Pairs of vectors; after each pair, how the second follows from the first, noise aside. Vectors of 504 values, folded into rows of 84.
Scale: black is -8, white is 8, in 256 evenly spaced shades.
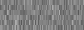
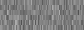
copied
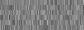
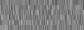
sign-scrambled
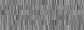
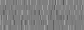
partly zeroed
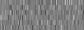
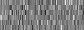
scaled up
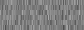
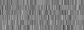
sign-scrambled
